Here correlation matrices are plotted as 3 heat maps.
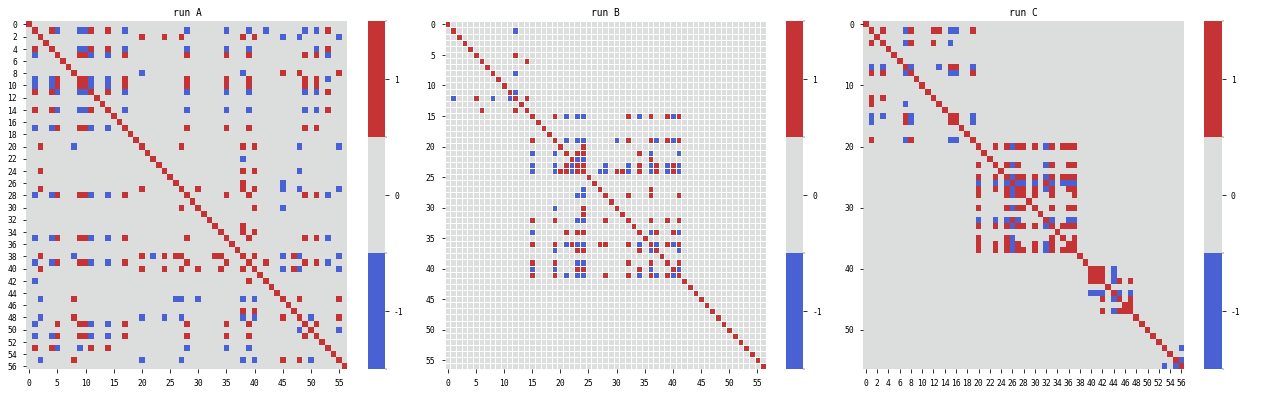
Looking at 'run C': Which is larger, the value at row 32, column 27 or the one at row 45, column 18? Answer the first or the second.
the second
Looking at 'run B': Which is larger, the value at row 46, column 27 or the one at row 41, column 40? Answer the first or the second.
the first
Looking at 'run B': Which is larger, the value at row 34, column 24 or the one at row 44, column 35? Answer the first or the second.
the first
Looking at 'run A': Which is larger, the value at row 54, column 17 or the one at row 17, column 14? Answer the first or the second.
the first
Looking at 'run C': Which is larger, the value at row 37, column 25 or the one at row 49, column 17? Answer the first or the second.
the first
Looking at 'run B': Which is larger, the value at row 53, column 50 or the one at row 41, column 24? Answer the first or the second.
the first
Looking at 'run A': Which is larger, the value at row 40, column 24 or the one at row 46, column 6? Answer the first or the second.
the first
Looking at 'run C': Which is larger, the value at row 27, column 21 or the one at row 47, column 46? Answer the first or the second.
the second
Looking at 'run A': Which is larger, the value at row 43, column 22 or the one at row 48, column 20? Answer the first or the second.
the first
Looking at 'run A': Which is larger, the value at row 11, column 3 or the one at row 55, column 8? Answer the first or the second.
the second
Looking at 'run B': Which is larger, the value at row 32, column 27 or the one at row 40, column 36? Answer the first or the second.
the first
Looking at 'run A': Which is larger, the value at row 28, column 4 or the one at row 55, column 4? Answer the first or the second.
the second
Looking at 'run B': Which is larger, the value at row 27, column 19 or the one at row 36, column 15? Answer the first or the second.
the second
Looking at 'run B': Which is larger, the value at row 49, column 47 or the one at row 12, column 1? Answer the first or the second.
the first
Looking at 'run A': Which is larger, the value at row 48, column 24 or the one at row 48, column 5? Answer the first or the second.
the second
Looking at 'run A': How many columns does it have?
57
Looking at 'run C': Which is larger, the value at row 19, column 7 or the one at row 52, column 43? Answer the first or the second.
the second
